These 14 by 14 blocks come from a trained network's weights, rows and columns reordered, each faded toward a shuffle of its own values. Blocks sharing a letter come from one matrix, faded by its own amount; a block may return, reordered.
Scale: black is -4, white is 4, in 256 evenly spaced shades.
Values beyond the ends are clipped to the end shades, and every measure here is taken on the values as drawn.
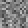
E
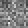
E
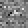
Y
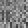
E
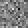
Y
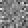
Y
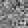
Y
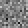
Y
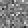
Y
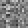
E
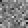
Y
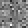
E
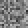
E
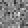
Y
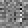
E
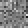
E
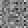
E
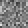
E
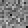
Y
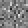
Y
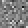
Y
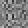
E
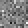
Y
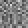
E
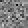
Y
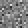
Y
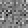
Y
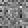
E
